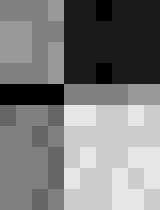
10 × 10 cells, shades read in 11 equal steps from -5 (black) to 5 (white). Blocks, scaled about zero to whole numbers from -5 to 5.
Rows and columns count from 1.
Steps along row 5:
same same same up same same same up same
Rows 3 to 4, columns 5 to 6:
-4 -4 / -4 -4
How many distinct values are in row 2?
3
